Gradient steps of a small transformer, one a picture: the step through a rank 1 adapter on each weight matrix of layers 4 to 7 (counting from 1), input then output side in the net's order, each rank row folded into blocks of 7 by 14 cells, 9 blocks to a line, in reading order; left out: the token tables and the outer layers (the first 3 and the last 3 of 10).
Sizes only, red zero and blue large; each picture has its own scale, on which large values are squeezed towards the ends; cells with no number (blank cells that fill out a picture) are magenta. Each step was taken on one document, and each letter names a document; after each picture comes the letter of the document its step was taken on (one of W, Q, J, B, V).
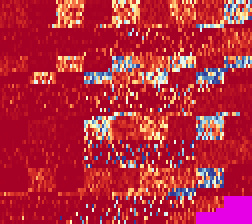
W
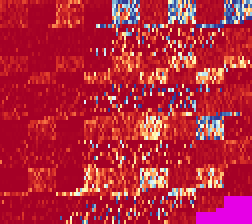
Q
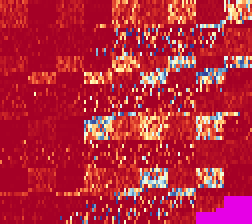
Q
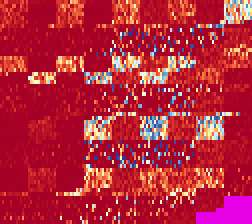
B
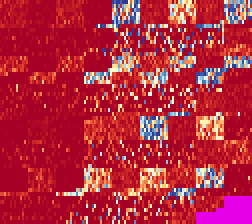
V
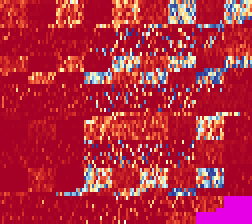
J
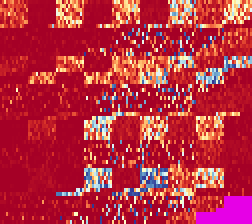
W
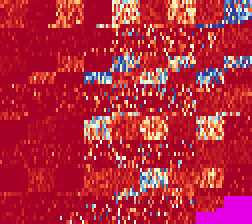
V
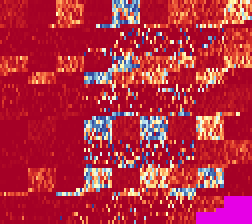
W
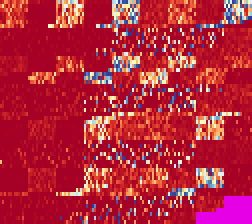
Q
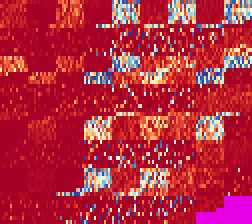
B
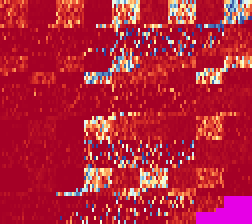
J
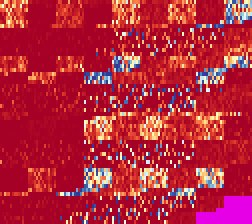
Q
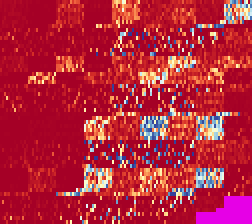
B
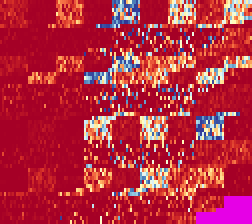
W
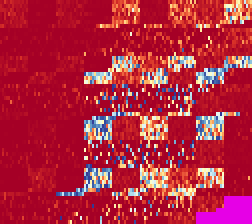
W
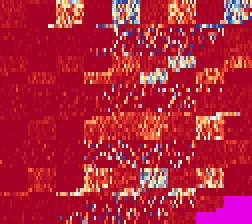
Q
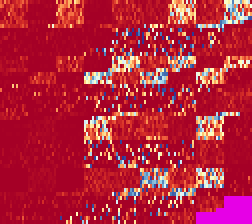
V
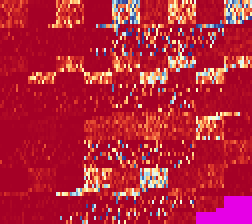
Q
